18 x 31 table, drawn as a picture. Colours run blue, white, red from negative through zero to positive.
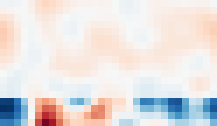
Seam: horizontal, 80% of the way down, the top part calmer. Grain: blotchy. Histogram: skewed, a long tail of low values. Stripes: none.
